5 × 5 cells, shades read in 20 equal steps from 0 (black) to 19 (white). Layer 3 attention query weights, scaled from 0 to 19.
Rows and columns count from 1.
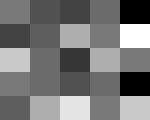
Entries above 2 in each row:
4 5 5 4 5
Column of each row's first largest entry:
1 5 1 1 3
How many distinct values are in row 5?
5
